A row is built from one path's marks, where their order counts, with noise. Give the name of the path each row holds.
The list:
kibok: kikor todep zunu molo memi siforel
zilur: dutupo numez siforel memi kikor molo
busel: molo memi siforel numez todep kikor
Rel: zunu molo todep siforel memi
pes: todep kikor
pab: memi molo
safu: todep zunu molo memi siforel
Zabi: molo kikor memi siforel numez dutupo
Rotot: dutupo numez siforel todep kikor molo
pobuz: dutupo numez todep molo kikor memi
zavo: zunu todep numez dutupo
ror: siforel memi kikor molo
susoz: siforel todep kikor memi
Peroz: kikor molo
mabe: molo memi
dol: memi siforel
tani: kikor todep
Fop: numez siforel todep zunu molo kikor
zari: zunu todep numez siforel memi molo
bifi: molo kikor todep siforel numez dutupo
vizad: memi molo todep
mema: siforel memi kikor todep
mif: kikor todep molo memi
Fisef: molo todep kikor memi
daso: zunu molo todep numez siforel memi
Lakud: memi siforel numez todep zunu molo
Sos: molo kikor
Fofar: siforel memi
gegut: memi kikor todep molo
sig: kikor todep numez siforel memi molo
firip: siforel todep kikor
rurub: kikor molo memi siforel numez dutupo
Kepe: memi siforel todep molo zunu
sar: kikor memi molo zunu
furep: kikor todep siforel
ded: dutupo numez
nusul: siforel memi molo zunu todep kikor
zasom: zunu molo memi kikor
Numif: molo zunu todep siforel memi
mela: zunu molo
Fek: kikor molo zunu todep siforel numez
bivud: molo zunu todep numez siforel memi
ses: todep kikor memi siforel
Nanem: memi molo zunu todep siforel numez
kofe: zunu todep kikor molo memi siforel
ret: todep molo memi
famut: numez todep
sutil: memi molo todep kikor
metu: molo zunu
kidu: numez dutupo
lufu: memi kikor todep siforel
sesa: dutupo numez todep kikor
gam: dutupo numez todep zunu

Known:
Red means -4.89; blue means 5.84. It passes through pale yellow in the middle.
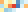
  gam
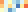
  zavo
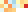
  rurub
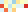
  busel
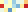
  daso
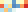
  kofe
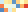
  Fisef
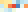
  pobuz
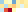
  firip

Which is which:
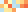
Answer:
Peroz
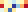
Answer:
zasom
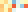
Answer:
Fop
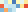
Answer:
safu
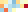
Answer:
sutil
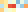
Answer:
zilur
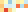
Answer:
dol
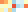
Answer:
famut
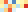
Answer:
sig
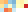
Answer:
lufu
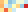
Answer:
Lakud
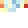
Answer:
zari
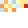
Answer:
Zabi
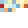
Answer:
Numif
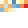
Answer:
kibok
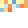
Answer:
tani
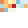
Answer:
kidu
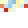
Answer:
Kepe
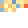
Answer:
bifi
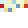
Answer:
bivud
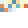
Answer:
ret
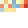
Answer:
Fek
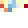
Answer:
Nanem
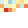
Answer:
ror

